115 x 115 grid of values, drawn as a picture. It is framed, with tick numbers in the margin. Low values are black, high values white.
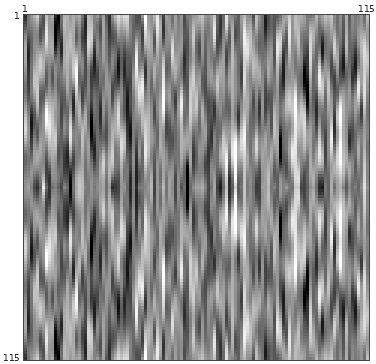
Streaks run downward. The top and bottom halves mirror each other. Overall the values sit about 50% of the way up the scale. No overall slope runs across the table.
